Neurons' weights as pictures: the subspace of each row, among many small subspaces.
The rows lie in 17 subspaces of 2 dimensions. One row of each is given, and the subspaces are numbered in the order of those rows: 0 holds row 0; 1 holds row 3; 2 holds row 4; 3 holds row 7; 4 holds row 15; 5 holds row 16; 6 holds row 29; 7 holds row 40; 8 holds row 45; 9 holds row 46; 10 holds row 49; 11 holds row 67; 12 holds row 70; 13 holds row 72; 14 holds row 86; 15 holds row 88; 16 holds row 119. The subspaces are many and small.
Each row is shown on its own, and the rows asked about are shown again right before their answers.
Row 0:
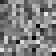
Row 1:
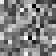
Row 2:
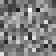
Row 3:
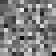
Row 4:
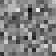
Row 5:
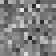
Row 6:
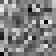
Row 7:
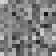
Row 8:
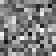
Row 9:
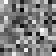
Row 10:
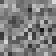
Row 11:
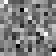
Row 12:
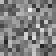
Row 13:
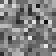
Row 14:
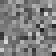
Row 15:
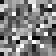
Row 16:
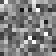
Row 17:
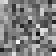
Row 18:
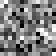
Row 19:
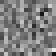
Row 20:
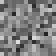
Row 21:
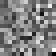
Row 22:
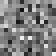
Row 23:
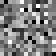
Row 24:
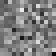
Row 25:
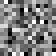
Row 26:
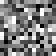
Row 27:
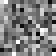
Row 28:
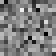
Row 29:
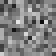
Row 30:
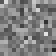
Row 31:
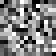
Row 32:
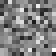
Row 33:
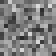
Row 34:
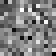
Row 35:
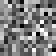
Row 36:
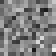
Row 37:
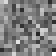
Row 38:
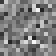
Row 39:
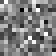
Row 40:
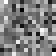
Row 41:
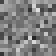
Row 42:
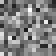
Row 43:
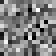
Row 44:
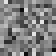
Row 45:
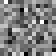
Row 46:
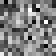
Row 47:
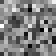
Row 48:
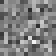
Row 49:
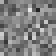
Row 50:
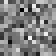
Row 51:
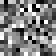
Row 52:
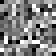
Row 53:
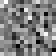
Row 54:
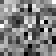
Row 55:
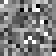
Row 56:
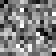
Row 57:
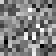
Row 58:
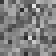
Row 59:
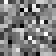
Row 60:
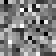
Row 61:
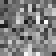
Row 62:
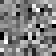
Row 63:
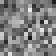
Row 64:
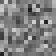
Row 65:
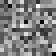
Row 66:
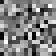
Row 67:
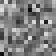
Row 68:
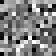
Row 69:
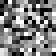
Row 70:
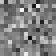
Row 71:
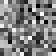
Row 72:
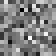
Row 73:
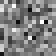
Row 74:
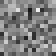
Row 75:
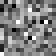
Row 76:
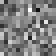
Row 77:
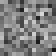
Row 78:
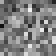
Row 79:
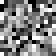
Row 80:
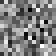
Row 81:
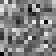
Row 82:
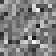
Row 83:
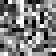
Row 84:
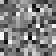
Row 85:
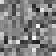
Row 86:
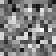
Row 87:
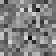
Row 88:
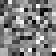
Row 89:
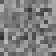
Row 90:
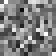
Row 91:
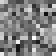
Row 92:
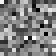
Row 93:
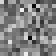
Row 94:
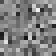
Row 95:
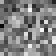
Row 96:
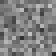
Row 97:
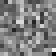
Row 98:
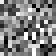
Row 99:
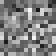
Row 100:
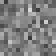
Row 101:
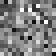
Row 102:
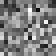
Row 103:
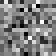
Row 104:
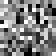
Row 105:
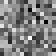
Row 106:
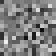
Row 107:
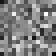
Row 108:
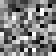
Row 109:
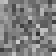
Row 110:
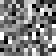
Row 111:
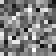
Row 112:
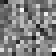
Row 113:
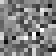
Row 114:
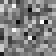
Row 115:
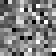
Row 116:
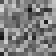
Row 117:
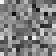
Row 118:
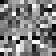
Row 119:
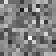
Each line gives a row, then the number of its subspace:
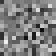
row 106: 10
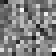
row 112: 0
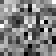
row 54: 14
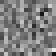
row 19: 6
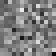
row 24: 9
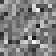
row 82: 0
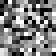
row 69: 15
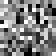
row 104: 14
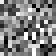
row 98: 8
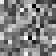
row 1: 12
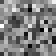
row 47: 14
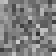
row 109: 7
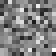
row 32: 15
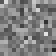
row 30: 3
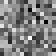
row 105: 2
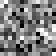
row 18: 4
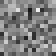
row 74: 2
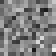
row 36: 15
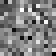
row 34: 9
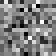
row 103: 12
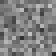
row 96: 1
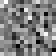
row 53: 3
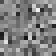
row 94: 16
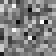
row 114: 6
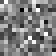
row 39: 5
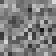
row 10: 1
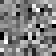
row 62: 16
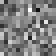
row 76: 10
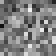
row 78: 14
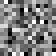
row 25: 8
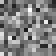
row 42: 15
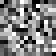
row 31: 3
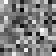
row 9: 7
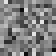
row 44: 8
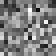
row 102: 9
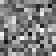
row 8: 1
